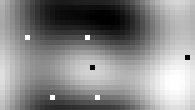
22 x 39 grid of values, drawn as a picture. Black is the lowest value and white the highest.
Six lone cells stand out: four far higher and two far lower than their neighbours. The bottom right is the ninth with the highest average. The ninth with the lowest average is the top middle. There are no regular stripes.
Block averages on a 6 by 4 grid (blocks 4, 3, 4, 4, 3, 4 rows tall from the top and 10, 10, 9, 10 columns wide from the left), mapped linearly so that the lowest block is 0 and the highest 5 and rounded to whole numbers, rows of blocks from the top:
2 0 1 4
2 0 0 3
3 2 2 4
3 4 3 4
3 3 4 5
2 2 2 5
